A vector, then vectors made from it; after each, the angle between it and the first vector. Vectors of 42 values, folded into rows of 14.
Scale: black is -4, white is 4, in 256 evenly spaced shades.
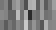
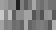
orthogonal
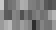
orthogonal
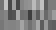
partly aligned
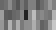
orthogonal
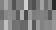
partly opposed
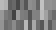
partly aligned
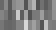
nearly parallel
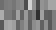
partly aligned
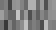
nearly parallel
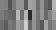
nearly parallel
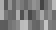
partly aligned
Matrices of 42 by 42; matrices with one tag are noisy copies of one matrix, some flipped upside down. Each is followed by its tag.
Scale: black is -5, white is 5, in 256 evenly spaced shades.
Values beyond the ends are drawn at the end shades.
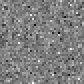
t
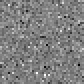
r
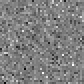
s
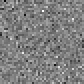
s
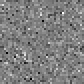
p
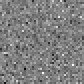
s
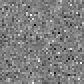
t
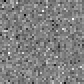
s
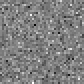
t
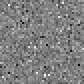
r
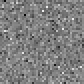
s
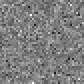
t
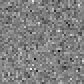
t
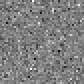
t
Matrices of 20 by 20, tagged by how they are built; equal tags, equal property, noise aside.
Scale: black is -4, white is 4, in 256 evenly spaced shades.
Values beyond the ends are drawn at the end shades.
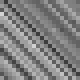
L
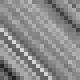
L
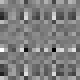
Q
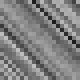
L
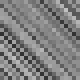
L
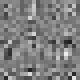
Q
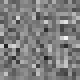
Q
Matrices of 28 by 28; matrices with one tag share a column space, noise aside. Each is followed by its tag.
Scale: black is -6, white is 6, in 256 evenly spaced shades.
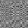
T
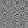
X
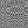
X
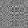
X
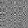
X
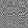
X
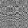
X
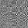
X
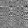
X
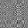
T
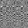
X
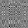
T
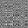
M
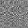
X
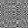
T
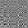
M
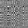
X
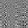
M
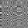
X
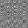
T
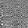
M
